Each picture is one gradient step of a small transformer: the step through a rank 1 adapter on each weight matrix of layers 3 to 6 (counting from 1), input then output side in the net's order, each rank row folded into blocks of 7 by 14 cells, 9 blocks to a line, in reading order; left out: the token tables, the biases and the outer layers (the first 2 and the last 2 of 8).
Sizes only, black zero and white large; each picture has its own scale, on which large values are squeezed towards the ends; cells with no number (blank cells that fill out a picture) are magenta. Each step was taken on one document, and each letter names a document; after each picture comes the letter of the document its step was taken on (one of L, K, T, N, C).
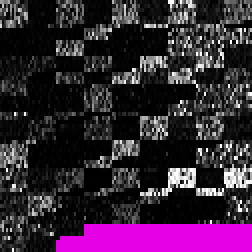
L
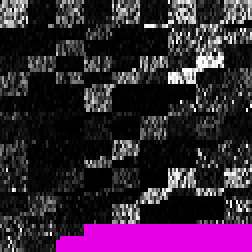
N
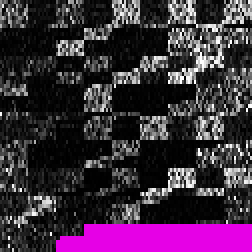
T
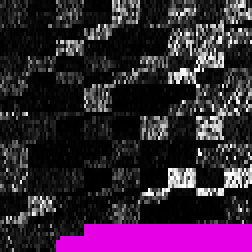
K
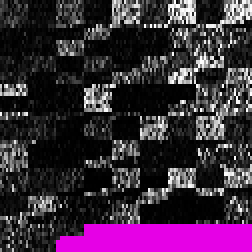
K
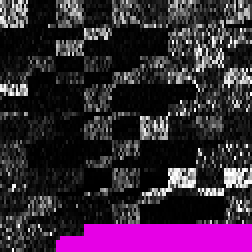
L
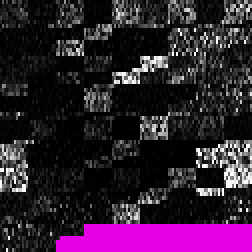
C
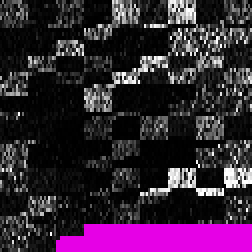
C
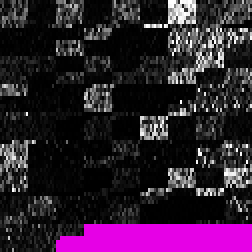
N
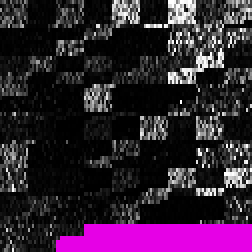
N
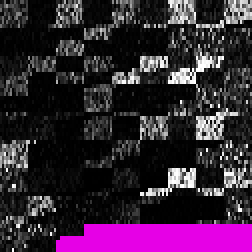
L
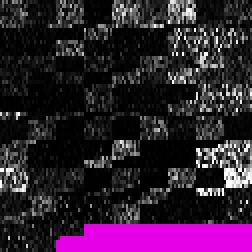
C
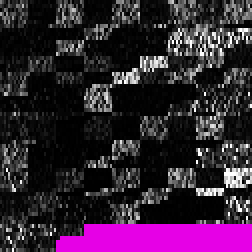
N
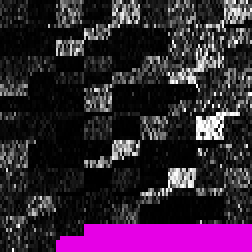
L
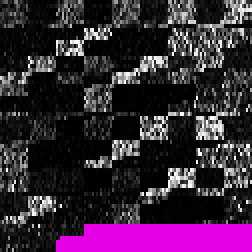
K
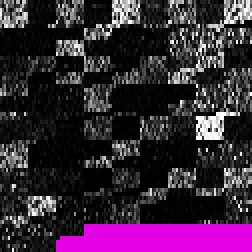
L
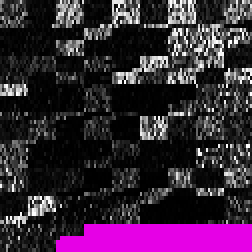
K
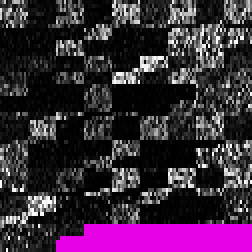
T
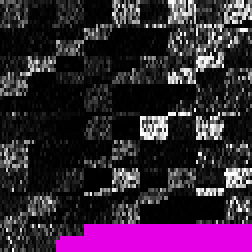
N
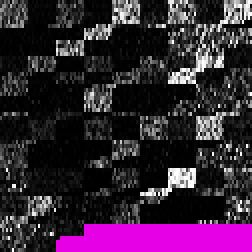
L
